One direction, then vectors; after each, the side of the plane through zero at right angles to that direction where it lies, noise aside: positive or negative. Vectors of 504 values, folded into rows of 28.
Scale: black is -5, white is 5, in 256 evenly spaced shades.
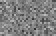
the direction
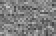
positive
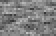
negative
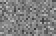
positive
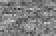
positive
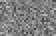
positive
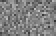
negative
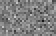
positive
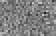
positive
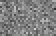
negative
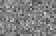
positive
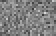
negative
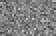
negative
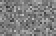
negative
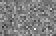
negative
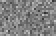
positive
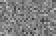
positive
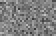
positive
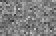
negative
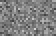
negative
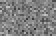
positive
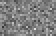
negative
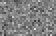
negative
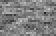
negative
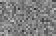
positive
